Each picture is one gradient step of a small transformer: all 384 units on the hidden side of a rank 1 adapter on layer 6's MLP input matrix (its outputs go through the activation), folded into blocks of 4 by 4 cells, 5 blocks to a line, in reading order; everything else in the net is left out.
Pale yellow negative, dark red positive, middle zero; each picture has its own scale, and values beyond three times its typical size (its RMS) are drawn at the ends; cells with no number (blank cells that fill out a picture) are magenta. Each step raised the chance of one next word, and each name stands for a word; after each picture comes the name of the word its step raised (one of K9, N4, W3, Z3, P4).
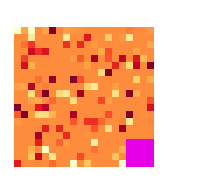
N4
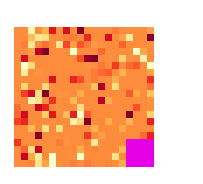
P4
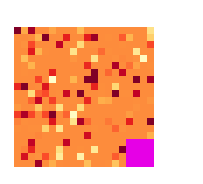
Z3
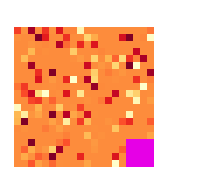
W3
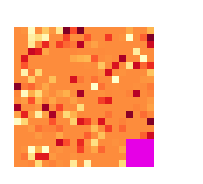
W3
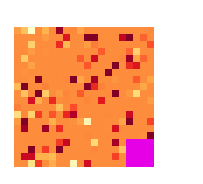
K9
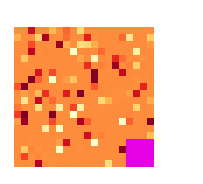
Z3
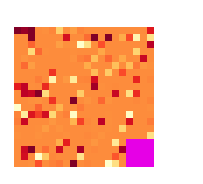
N4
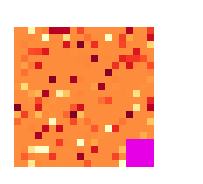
N4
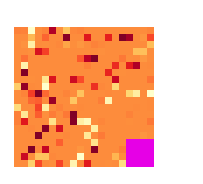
K9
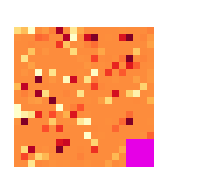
K9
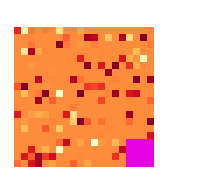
Z3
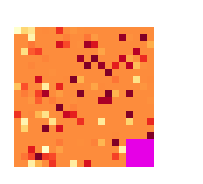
N4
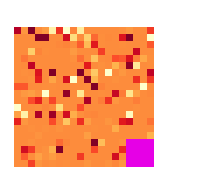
W3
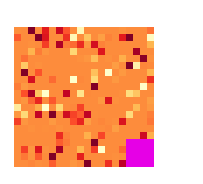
W3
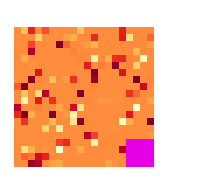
Z3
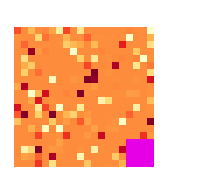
Z3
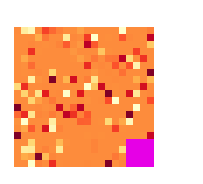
N4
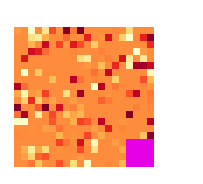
W3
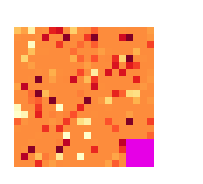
K9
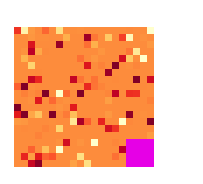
Z3
